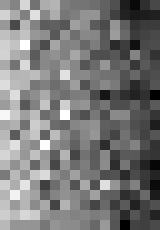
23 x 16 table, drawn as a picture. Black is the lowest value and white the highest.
Values rise toward the left. No regular stripes run through it. Overall the values sit about 50% of the way up the scale. Fine speckle covers the field.
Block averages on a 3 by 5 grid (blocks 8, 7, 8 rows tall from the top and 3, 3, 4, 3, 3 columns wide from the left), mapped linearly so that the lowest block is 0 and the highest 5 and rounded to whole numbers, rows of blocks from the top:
5 3 3 1 0 / 5 4 3 1 0 / 5 3 3 1 0
